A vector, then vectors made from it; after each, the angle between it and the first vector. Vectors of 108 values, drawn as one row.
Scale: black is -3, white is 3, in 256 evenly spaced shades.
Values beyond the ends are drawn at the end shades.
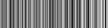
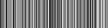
partly aligned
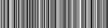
partly opposed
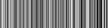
partly opposed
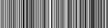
partly opposed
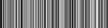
orthogonal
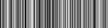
partly aligned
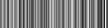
nearly opposite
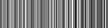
nearly opposite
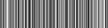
partly aligned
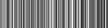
nearly opposite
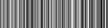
nearly opposite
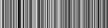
orthogonal
